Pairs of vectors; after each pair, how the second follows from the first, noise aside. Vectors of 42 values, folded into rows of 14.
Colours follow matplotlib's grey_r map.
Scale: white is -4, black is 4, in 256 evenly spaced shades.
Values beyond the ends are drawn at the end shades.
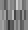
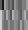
shuffled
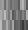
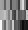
scaled up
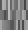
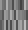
wrapped around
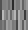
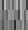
wrapped around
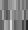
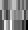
scaled up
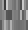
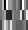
scaled up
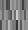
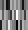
scaled up
